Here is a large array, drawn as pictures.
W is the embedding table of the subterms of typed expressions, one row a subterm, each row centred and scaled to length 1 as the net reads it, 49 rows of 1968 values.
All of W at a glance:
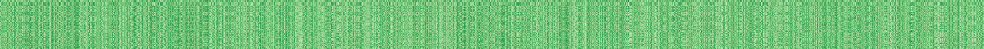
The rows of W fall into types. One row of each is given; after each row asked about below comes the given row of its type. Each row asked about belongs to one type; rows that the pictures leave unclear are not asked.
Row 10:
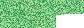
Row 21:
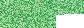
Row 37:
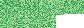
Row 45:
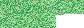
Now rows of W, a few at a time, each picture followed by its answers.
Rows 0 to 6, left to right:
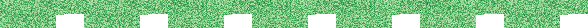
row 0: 21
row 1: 21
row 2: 37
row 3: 37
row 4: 37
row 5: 45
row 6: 21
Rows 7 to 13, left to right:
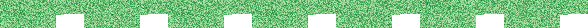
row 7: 10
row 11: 21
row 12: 45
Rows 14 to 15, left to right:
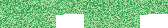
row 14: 45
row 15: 37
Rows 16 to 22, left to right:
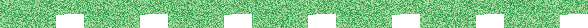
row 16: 21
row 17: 10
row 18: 10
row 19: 10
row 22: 45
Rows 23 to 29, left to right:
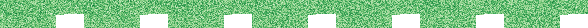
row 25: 37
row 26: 10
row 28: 37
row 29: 21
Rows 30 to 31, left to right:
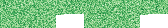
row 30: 10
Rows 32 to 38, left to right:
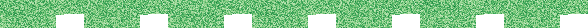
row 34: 21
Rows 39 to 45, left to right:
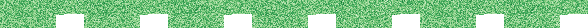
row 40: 45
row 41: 45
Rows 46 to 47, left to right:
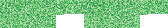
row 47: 37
